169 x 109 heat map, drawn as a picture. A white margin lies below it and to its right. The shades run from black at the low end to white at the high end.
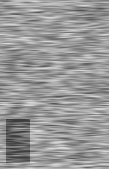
Mirror symmetry: none. Ninth with the lowest average: bottom left. Odd patch: lower, in the bottom left. Average level on the scale: 60%.
